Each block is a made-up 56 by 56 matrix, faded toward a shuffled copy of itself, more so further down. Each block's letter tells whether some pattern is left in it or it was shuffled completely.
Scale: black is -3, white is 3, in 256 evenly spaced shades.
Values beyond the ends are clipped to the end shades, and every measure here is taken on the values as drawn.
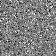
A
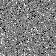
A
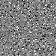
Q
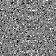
Q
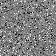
A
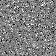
A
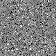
A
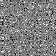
Q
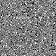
Q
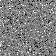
A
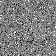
A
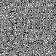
Q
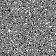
A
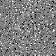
Q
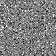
Q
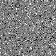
Q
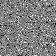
A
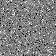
A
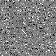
Q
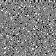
Q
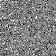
Q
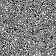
A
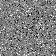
A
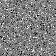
A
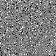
Q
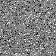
Q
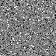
Q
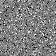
A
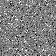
A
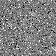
A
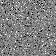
A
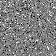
A
